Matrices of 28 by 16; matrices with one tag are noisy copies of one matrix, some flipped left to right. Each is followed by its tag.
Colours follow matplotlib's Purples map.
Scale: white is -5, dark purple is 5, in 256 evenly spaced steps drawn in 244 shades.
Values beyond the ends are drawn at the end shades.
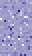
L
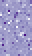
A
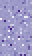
L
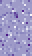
A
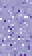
L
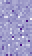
L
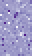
A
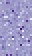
L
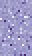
L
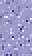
L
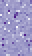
A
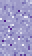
L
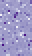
A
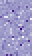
L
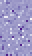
L
